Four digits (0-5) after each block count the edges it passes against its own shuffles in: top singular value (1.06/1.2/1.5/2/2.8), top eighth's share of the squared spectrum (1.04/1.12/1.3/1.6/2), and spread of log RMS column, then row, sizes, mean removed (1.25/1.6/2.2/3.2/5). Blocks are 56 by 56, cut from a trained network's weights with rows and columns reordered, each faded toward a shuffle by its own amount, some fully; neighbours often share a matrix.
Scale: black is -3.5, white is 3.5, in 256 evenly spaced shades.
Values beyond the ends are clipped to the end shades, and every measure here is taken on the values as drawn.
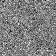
1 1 0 0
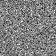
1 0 0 0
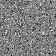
0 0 0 0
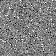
0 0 0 0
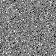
2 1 0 0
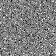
1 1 0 0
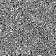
2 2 1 1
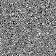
2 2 1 1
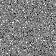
0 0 0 0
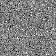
1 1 0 0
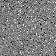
0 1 0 0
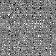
3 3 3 0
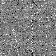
1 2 1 0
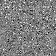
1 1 1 0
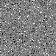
0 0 1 0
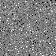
0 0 0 0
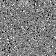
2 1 0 0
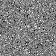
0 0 0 0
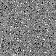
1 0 0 0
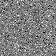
1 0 0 0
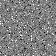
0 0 0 0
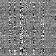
3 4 3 1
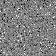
1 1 1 0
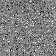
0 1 0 0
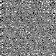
2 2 2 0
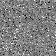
1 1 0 0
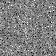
1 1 0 0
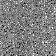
1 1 1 1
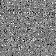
1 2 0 1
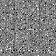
2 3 0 2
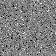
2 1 0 0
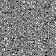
2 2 0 1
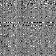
2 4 1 3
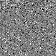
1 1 0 1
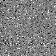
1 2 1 2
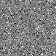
0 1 0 0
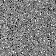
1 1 0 0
